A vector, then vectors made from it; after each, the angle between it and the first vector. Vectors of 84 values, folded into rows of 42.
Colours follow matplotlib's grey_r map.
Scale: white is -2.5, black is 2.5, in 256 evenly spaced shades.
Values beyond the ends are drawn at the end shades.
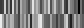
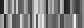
partly aligned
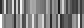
partly aligned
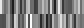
partly opposed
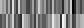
orthogonal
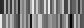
nearly parallel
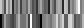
nearly opposite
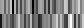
nearly opposite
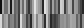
partly aligned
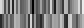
nearly opposite
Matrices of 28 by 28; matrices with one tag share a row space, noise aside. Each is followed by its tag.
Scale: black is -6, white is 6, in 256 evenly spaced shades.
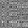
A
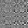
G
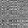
A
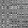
A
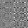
G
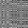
A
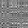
A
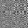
G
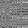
A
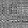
A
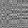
A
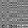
A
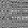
A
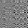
G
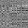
A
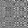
G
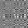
G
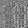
G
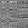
A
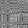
A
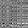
A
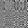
G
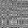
A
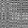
A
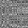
A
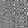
G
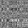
A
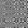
G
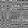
A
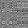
A
